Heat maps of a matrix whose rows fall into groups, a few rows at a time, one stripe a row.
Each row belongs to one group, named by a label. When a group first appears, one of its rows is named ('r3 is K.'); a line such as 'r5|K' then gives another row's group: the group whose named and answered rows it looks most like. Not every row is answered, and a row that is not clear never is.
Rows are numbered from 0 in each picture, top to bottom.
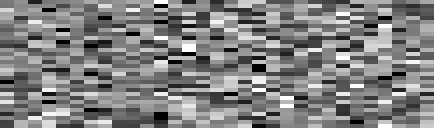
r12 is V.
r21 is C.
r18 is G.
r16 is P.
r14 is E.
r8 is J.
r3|E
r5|E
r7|G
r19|C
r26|V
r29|E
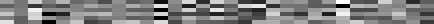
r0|E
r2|E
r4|E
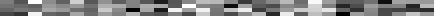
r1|V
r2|J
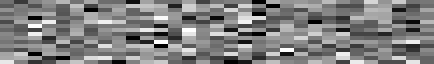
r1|V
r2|G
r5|P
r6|E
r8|E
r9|J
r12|V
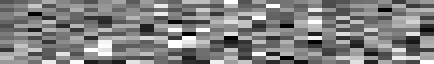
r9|V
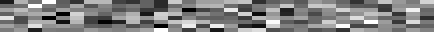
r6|E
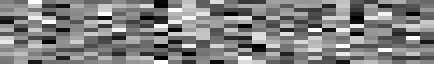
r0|E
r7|G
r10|C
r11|E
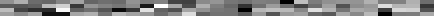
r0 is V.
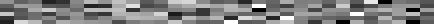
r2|P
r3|C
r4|V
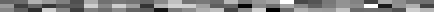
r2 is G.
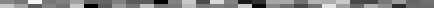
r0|E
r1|G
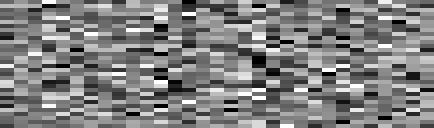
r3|V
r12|J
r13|E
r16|G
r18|P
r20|G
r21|C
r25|V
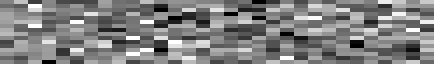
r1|E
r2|E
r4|C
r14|V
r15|J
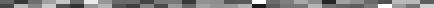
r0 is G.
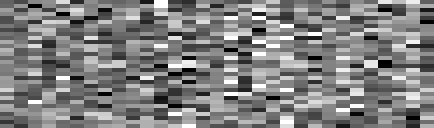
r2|C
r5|J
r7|P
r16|J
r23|C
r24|G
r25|E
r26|C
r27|E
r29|P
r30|V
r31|V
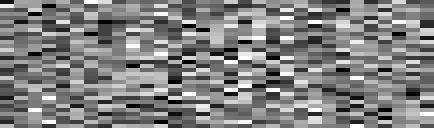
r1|C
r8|G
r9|V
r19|C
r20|V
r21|P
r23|V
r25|C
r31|C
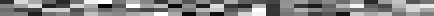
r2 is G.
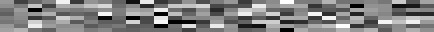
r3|J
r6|E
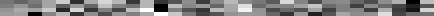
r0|P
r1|J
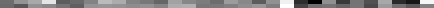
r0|P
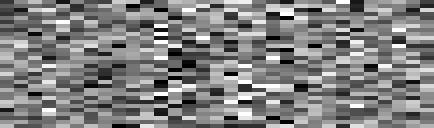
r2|P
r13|C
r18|G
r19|C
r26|C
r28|J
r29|V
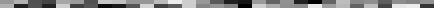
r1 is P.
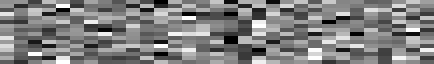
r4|V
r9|G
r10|G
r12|V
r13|E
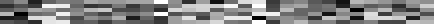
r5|G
